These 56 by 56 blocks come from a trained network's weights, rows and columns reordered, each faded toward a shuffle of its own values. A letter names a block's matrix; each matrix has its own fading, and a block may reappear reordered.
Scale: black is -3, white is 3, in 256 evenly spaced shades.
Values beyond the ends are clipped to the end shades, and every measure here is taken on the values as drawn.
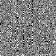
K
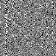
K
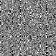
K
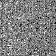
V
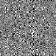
K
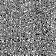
V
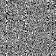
K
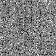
V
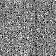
V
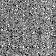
V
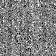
V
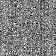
V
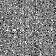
V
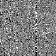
K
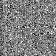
V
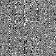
K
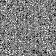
V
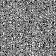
V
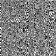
K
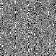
K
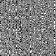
K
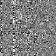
K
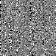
K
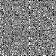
K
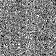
V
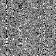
K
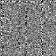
K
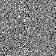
K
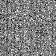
V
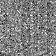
V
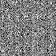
V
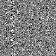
K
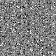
V
